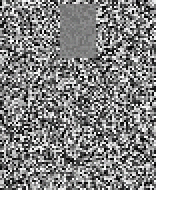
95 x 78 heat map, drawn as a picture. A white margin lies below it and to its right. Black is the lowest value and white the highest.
Histogram: flat. Average level on the scale: 50%. Stripes: none. Odd patch: calmer, in the top middle. Calmest part: top middle. Slope: none. Mirror symmetry: none. Odd rows or columns: none.
